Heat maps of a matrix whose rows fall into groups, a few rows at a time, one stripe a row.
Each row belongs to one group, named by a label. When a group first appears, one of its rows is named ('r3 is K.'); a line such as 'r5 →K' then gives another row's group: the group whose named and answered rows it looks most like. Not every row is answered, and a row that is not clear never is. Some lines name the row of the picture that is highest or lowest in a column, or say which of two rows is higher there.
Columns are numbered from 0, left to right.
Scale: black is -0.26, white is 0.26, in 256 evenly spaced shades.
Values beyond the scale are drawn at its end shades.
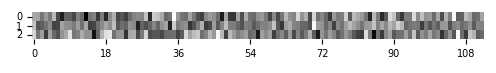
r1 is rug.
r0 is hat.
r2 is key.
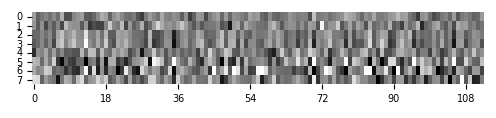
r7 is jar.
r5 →hat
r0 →rug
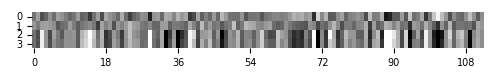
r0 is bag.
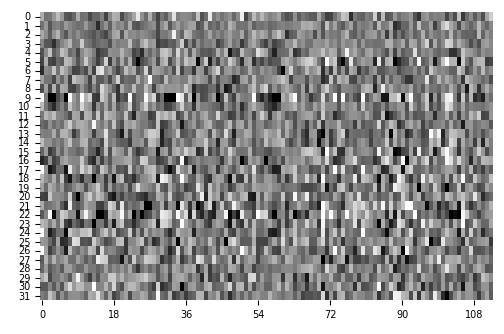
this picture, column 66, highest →20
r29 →key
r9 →jar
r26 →jar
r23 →hat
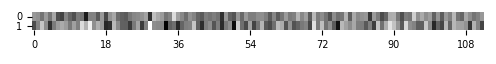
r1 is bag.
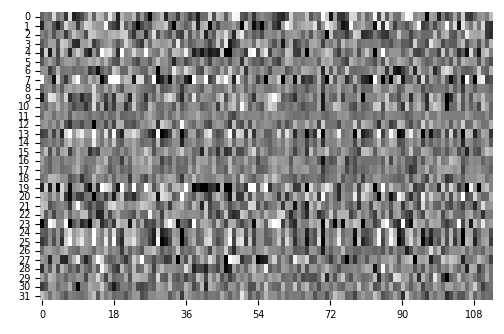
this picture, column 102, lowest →7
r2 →key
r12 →hat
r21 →key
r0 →rug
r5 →bag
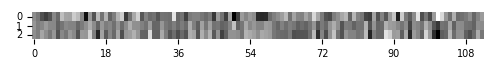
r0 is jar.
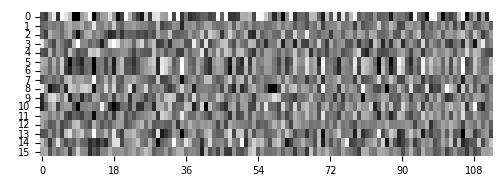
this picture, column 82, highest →10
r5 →hat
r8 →jar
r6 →hat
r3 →key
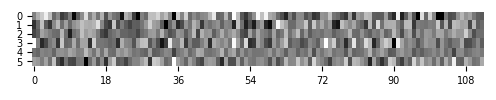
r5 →hat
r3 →jar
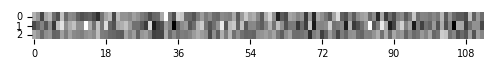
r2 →rug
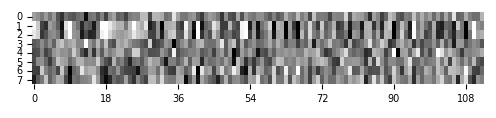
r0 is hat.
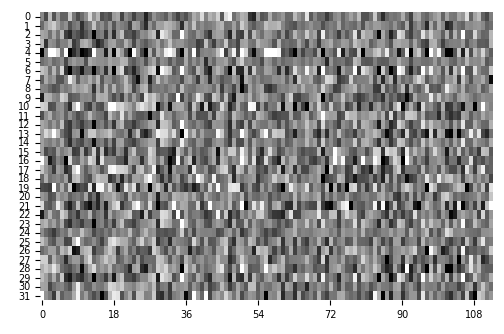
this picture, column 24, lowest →7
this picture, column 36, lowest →31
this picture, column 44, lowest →15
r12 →hat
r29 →hat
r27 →jar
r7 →bag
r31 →key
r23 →hat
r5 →key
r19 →rug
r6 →hat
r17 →key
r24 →jar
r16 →jar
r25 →key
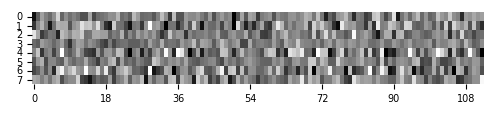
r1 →bag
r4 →bag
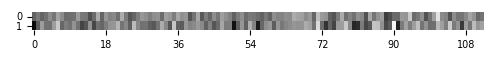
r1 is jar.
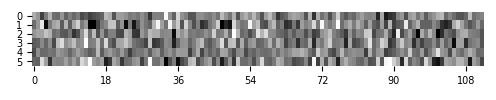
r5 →bag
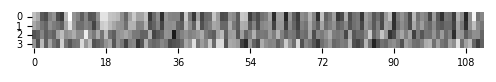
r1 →key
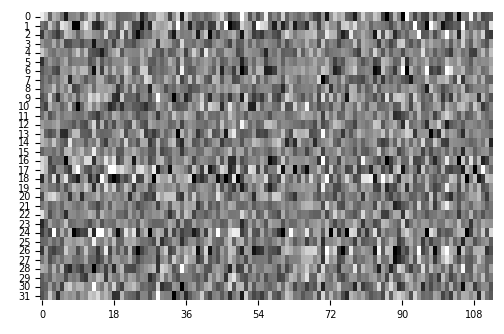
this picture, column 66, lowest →17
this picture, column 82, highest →18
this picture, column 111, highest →18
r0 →jar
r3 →hat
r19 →jar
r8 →rug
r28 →hat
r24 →rug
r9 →bag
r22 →jar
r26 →bag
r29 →rug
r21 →bag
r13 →rug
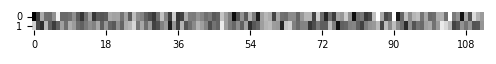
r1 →rug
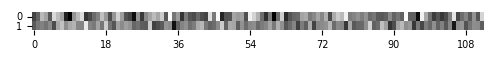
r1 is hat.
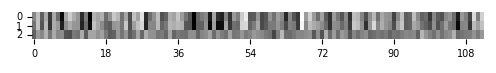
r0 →key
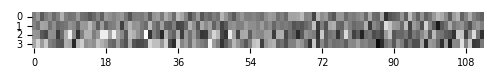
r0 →bag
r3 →jar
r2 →key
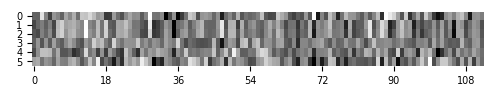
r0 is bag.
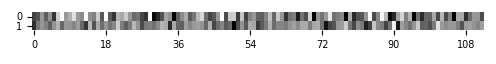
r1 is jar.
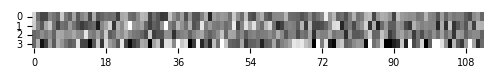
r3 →bag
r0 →jar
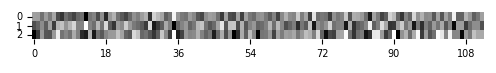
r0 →hat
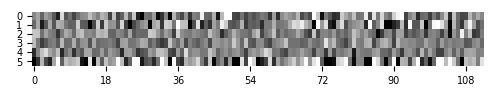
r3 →jar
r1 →bag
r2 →jar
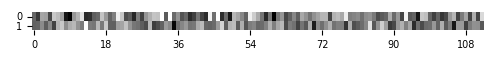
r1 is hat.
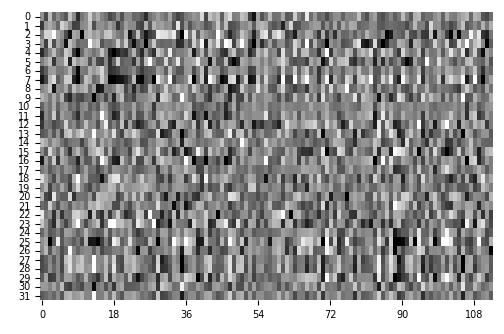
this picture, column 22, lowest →2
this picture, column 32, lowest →23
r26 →bag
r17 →bag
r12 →bag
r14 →jar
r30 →hat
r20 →rug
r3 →key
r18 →key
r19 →key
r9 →hat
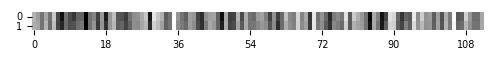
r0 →hat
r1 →hat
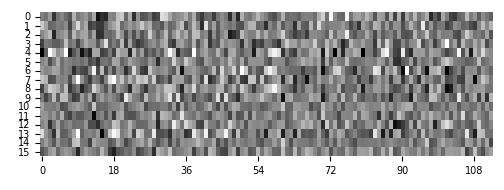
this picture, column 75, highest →9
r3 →bag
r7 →key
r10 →rug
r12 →bag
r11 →hat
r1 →key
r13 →key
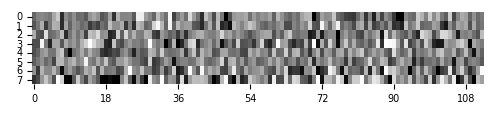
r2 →rug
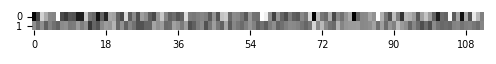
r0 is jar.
